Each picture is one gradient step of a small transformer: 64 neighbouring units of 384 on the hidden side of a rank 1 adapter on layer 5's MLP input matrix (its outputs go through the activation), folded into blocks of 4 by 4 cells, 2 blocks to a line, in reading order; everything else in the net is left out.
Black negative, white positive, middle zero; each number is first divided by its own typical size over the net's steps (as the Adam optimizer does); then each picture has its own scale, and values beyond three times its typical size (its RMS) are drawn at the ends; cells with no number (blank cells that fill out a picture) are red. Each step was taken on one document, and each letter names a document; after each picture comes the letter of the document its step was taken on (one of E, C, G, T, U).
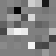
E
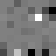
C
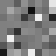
C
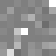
C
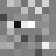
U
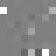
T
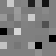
E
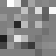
U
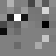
E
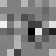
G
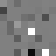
T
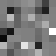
E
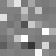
U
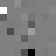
T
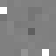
T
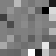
C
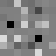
U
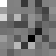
G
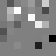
E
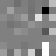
C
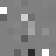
T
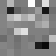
E
